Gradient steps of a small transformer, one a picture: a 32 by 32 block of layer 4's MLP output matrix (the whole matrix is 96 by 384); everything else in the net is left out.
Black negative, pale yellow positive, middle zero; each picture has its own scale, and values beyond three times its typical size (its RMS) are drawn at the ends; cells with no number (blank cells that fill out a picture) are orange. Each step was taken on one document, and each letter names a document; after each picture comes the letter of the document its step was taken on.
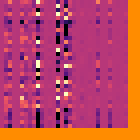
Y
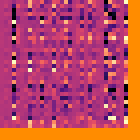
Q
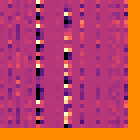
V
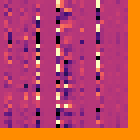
Y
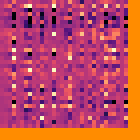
Q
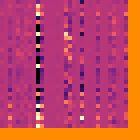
V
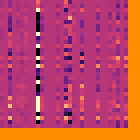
V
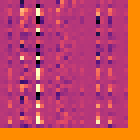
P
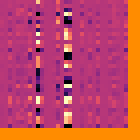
V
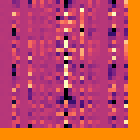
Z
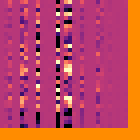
Y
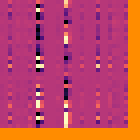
V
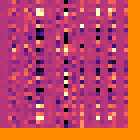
Z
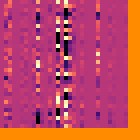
Y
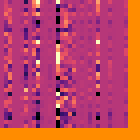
Y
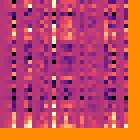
Q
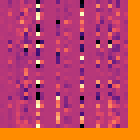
P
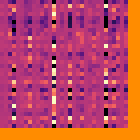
Q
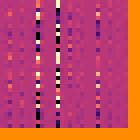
Y
